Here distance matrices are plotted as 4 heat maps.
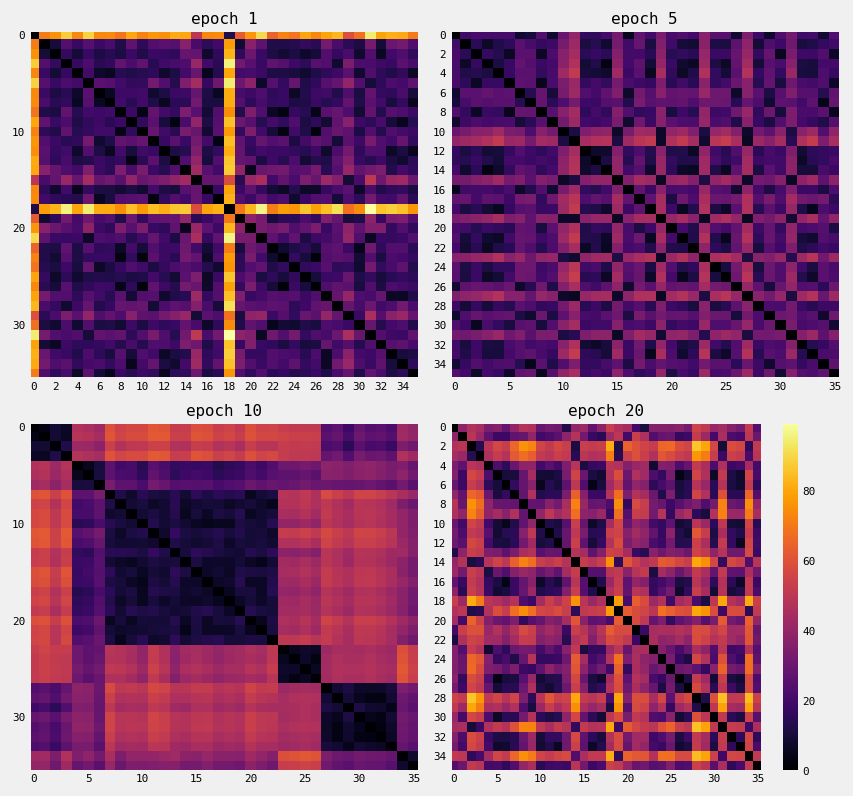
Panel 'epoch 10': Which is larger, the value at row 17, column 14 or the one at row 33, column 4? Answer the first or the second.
the second
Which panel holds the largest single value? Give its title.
epoch 1
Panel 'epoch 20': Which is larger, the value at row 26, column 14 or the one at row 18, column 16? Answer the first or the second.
the first
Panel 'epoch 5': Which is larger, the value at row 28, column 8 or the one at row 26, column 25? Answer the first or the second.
the second
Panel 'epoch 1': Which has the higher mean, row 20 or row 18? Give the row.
18
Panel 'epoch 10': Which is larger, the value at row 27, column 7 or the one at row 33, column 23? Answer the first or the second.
the first
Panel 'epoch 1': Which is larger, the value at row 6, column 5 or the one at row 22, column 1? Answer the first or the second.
the first
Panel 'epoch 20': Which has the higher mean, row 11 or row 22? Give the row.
22
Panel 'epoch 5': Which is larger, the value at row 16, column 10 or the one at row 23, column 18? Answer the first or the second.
the second
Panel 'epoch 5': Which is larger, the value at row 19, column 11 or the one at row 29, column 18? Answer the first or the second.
the second
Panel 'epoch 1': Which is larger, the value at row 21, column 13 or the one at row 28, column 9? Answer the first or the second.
the second
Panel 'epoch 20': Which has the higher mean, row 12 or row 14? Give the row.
14
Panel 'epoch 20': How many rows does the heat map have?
36
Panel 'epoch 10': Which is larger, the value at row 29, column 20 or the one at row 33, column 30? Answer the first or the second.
the first
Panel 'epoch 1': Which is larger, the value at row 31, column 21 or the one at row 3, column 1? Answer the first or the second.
the second
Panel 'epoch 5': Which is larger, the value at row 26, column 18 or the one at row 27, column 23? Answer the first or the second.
the first
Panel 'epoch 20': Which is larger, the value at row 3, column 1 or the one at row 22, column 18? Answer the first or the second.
the second
